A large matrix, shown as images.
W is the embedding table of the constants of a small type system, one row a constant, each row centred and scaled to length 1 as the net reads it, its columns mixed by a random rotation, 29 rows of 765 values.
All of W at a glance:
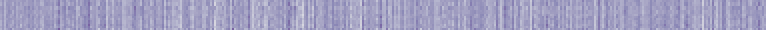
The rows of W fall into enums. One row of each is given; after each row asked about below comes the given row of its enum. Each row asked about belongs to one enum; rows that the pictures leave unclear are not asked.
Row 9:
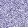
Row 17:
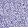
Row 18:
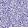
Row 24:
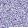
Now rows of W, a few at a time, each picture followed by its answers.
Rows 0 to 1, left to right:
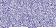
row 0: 18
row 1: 17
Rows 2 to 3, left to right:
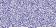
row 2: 18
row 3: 24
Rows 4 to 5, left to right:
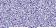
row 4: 24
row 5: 18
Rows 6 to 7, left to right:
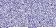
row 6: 9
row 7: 17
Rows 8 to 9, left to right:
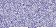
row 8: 17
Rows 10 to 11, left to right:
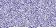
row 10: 9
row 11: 18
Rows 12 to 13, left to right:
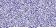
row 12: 9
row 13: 18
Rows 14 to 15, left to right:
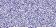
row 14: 9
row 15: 24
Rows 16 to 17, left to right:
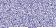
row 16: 24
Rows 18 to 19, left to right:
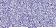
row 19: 17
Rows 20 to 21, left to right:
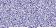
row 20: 24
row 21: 18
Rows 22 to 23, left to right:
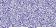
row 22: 18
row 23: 24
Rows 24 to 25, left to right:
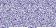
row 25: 24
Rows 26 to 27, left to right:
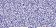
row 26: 17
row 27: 24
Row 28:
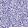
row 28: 18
